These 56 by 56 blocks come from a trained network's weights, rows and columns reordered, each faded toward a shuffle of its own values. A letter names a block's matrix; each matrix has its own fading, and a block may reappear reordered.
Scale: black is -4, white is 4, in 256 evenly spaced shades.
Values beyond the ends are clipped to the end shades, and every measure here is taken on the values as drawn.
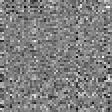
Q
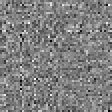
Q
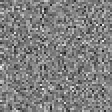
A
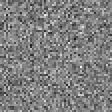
A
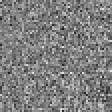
A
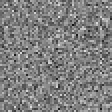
A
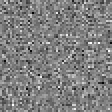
Q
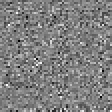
Q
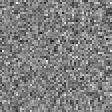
A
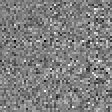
Q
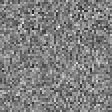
A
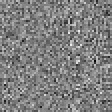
A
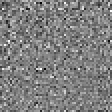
Q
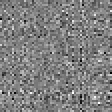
Q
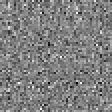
Q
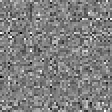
Q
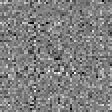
Q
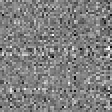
Q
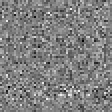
Q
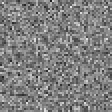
A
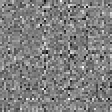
Q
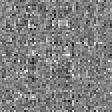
Q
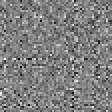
Q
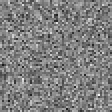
A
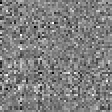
Q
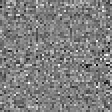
Q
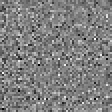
Q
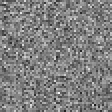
A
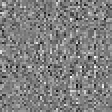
Q
